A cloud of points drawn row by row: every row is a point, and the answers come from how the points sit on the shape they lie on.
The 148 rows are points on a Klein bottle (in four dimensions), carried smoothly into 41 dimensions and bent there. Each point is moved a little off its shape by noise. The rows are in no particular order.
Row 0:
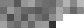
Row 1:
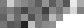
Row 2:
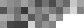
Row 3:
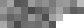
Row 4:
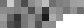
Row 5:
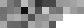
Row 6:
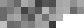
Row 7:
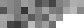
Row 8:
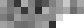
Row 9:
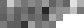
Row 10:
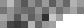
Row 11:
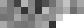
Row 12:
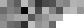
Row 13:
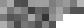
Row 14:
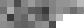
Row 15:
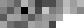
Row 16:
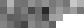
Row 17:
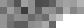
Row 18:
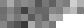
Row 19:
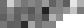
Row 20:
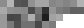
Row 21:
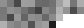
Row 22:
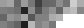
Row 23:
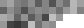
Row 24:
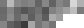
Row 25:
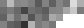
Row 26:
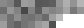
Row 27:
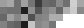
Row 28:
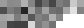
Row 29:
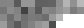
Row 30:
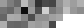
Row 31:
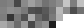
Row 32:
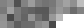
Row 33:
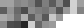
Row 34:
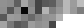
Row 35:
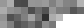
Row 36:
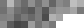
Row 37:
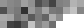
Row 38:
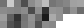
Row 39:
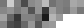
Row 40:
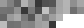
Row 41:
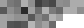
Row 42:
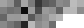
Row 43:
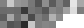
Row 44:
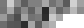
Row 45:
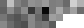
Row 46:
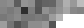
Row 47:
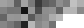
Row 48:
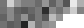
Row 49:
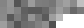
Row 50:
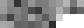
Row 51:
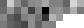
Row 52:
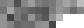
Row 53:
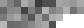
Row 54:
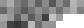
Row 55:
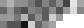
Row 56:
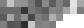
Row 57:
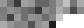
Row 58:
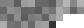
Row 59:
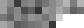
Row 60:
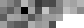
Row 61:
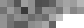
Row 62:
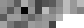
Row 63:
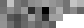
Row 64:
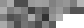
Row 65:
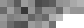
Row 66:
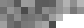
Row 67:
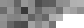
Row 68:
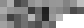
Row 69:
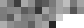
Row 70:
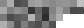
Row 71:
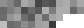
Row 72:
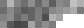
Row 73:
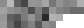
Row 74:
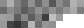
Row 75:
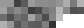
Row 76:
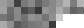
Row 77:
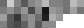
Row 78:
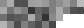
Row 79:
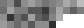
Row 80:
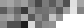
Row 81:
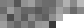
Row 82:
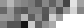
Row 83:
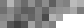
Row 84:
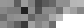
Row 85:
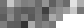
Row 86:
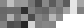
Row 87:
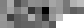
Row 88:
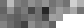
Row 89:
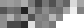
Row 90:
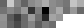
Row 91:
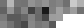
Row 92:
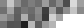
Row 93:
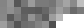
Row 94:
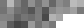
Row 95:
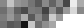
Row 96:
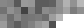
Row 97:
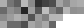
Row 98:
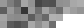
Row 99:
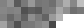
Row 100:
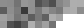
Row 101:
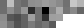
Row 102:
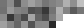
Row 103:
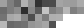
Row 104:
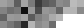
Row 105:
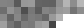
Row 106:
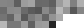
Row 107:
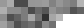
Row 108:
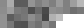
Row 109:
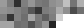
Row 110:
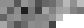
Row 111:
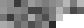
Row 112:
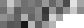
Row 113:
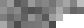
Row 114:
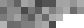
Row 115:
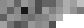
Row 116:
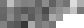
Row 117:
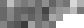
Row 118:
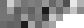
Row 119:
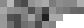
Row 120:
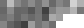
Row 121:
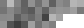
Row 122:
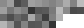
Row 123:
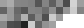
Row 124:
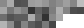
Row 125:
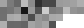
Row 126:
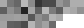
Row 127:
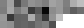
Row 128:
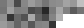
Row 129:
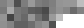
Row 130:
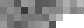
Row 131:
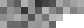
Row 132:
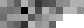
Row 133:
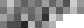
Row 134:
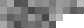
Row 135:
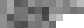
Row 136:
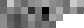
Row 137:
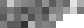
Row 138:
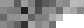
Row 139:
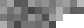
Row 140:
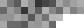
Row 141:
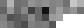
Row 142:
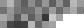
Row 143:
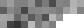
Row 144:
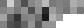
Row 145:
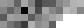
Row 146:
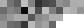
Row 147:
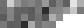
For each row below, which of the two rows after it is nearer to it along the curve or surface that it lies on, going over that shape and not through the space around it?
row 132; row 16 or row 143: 143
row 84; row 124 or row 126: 126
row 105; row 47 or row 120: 47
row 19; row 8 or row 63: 63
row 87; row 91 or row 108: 91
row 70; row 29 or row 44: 29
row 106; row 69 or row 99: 69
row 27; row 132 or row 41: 132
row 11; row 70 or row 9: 70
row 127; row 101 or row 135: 101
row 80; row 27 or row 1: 1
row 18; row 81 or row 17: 17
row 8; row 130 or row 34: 34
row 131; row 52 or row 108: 52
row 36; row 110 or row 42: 42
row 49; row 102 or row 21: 102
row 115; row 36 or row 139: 139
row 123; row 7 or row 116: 7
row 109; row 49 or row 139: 139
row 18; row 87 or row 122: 87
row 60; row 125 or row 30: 30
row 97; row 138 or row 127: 138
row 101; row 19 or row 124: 19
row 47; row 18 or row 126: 18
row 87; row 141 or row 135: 141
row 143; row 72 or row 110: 72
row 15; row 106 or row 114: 114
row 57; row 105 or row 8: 8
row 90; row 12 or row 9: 9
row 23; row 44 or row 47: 44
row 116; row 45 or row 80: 45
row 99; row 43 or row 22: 22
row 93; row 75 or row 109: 75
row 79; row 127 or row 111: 127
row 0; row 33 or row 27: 27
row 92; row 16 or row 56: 56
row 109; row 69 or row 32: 69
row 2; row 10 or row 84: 10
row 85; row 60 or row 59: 60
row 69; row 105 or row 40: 40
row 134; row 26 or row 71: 26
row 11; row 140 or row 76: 76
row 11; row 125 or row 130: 125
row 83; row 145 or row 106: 145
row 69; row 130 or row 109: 109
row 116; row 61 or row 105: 61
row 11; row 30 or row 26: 30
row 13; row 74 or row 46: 46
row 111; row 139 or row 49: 139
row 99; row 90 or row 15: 15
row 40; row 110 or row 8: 8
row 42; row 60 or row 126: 60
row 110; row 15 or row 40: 15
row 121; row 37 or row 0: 37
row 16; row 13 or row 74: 74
